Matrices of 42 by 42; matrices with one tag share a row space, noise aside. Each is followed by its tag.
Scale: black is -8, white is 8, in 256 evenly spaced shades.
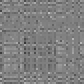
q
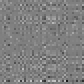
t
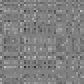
q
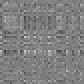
q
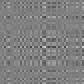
t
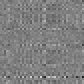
t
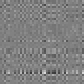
t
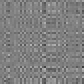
t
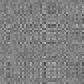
t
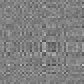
t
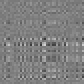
t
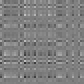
q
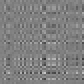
t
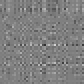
t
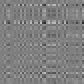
t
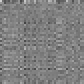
q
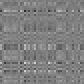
q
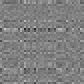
q
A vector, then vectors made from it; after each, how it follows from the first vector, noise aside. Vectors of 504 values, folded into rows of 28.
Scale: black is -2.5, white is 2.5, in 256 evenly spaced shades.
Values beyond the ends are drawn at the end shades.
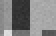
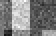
negated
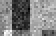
copied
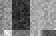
copied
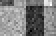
reversed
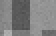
shrunk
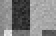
copied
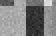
reversed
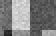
negated
